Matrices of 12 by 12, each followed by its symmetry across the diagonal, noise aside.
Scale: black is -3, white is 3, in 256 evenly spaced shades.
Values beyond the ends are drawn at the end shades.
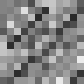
symmetric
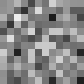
symmetric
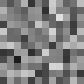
antisymmetric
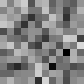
symmetric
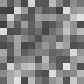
symmetric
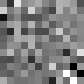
antisymmetric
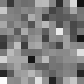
antisymmetric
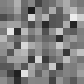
antisymmetric
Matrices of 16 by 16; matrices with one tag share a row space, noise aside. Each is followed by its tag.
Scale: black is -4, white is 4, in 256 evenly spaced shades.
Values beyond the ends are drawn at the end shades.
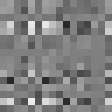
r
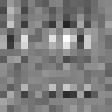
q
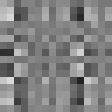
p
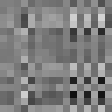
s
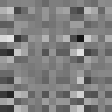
p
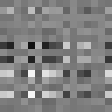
r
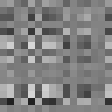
r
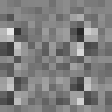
p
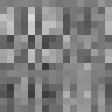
r
